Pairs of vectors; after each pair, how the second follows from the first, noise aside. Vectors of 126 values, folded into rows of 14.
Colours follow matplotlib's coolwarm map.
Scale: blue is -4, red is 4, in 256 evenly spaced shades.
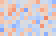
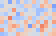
reversed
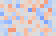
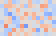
reversed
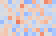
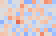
copied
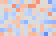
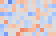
reversed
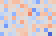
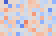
reversed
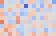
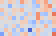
reversed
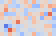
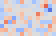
reversed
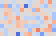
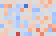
sign-scrambled
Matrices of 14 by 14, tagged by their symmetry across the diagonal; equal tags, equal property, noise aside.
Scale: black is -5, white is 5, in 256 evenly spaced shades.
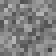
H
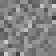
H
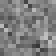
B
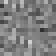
B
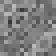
H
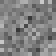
H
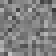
B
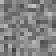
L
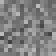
L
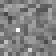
L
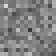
H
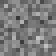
H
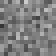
B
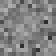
H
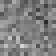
B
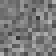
H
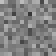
L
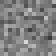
L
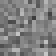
B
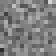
B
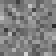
B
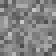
H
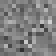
B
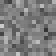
L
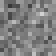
L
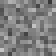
B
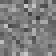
L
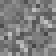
H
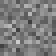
L
